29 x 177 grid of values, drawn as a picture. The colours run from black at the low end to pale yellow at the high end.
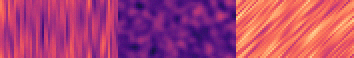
It is made of 1 by 3 panels. Panel 1,1: middling, streaked downward. Panel 1,2: low, blotchy. Panel 1,3: high, slanting up to the right.
